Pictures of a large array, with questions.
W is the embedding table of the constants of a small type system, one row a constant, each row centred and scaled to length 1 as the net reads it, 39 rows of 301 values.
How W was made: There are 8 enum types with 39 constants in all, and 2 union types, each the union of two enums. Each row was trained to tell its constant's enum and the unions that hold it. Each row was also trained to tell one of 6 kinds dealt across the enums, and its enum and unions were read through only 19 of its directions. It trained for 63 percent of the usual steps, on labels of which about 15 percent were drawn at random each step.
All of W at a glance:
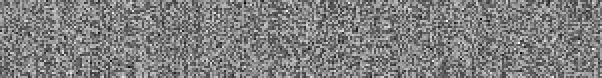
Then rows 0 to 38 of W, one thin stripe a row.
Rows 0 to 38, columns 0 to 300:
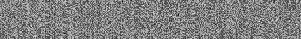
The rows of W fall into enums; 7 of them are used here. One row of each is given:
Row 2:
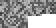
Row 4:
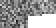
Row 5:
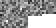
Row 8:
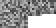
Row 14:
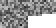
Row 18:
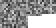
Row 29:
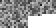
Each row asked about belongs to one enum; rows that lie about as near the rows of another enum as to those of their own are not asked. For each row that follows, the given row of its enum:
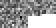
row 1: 2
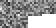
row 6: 4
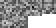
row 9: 5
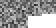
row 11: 18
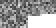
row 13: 18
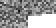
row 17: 14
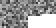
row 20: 29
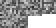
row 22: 5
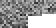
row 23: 4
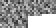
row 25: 2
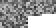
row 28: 18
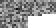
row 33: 4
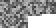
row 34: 2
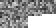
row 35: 8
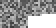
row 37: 18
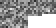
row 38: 2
